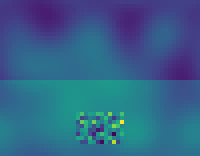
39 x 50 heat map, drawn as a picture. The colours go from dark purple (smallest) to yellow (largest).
A horizontal seam about 50% of the way down splits the table, and the bottom part is higher. In the bottom middle lies a patch that is rougher than the rest. There are no regular stripes. On average the colour sits 30% of the way up the scale. Values change most from cell to cell in the bottom middle.
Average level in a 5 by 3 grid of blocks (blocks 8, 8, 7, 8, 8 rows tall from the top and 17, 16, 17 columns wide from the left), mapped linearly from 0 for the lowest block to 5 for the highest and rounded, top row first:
0 1 1 / 2 2 1 / 3 4 1 / 4 5 3 / 3 4 4
